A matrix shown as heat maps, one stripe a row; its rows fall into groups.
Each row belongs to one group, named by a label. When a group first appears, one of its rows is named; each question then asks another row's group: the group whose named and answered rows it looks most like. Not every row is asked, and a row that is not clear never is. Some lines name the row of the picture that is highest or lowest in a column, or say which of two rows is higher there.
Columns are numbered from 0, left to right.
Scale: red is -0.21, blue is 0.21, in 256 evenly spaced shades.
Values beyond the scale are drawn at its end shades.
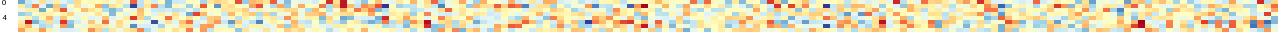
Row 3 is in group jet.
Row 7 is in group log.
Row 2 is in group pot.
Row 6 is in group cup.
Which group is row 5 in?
cup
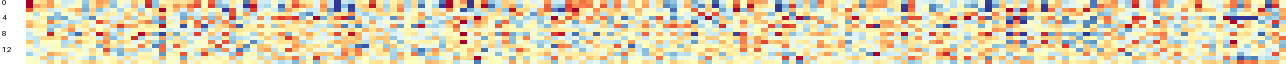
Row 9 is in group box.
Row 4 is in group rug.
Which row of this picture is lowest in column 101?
2
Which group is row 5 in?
log
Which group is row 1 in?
log
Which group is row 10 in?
log
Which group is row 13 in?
jet
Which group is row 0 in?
log
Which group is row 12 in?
box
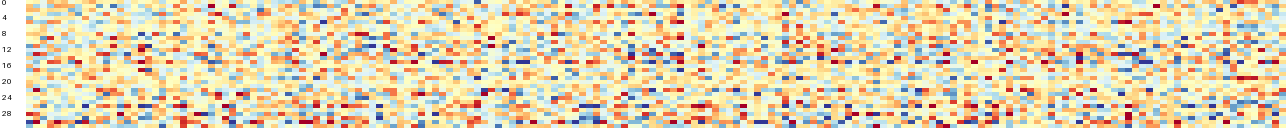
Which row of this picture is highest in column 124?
11
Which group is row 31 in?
jet
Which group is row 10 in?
rug
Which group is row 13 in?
pot
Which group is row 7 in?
rug
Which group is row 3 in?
cup
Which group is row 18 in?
jet
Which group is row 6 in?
rug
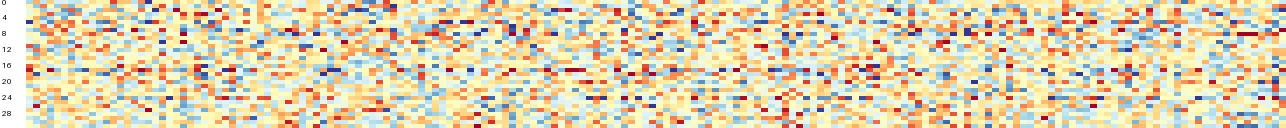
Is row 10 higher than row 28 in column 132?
Yes
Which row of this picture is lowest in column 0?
17
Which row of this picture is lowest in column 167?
17
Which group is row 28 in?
rug
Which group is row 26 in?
pot
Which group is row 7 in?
box
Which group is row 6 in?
rug
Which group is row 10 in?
jet
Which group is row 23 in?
rug
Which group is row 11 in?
log
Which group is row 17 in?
log
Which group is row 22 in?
log
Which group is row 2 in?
cup
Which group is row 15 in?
cup
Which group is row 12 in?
pot
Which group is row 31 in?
rug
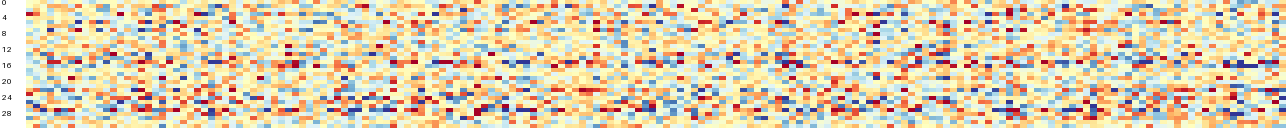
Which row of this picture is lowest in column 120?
3
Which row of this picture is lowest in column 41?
16
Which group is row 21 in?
rug
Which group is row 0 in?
rug
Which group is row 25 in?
jet
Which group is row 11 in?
box
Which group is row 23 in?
log
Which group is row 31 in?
cup
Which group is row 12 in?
pot
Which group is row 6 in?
jet
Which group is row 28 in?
rug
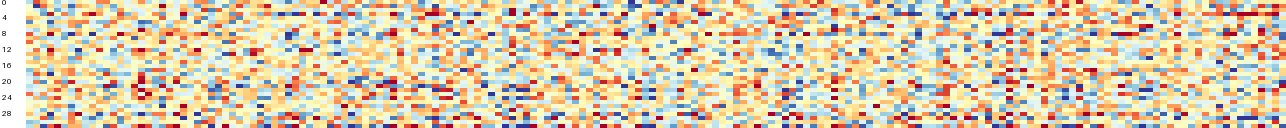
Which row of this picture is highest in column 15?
9
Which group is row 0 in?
pot
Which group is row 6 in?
cup
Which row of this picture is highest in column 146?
3
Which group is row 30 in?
jet
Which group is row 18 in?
pot
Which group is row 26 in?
jet
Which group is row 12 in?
log
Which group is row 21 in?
box
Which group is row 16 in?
rug
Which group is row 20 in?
cup
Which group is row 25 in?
log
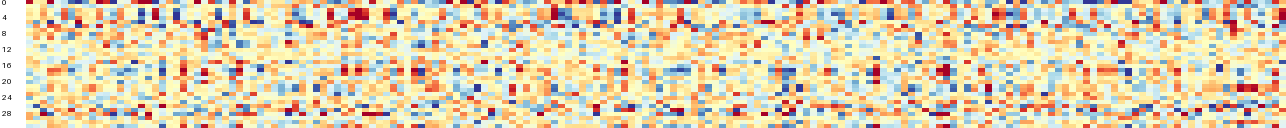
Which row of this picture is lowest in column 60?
0
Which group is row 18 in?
jet
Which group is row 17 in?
jet
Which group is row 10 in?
box
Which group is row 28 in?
pot
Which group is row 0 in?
log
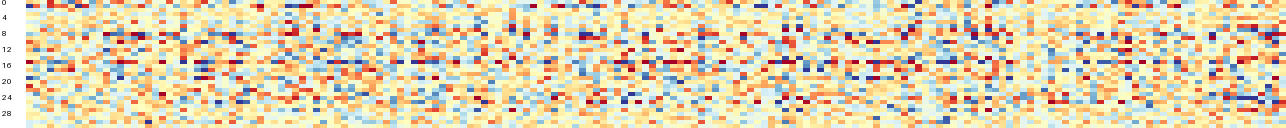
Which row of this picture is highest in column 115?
7
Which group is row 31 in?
jet
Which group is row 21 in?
log
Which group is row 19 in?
jet
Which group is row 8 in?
box
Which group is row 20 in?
pot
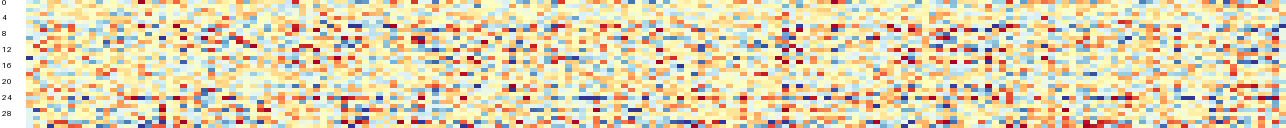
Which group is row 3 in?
pot
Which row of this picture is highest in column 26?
17
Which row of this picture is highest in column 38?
21
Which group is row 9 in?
jet
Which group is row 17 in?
pot
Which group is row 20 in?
cup
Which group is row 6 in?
cup
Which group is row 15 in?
rug
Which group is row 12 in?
rug
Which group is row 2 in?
jet
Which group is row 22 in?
rug
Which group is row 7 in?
rug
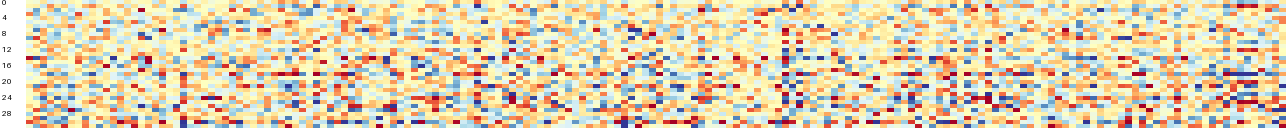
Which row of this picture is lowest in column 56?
30
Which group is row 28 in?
jet
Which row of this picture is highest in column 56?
16
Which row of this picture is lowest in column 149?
26
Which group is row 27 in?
cup
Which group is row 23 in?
rug
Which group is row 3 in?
log
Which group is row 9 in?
pot
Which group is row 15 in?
pot
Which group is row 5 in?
box
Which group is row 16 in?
box
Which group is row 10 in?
rug
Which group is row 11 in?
log
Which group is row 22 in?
pot
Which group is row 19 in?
jet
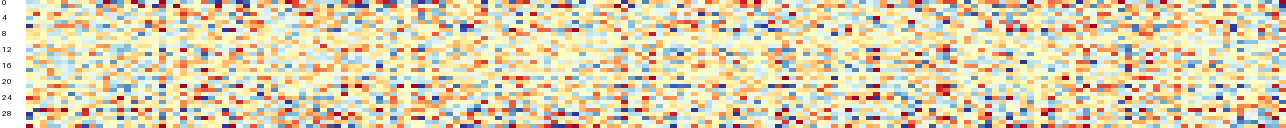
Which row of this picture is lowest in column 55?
21
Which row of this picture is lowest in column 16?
1
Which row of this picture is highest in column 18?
1
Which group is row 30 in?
rug
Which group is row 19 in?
cup
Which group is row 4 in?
jet
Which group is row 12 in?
jet
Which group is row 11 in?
pot
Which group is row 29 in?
jet
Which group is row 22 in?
pot
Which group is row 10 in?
rug
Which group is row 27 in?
box
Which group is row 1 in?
cup
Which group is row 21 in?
jet
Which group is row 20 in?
box
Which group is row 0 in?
box
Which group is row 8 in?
cup
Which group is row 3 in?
log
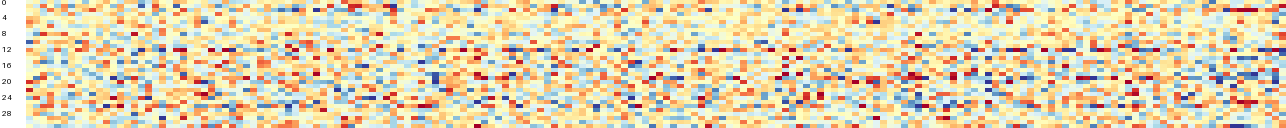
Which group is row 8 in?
box
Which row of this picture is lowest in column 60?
22
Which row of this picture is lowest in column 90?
18
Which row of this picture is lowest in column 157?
20
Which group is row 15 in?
box
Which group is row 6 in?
log
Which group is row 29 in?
jet
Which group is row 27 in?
pot
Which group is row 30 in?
box
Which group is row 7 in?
cup
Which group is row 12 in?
log
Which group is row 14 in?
rug
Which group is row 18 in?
rug
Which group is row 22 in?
log
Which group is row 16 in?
cup
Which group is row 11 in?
box
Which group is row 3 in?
cup
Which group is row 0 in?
box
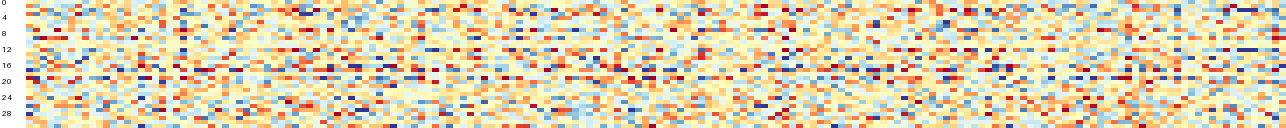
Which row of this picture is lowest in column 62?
1
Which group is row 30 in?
pot
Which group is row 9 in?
box
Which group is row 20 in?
cup
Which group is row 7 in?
log
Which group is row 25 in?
box
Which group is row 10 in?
jet
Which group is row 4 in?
cup
